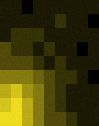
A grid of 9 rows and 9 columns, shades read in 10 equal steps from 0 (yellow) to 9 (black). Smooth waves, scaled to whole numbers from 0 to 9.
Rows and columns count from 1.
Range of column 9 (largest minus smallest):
1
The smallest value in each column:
0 0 2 4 6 6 7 8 8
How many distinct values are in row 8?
7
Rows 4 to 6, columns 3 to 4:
7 8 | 6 7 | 4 5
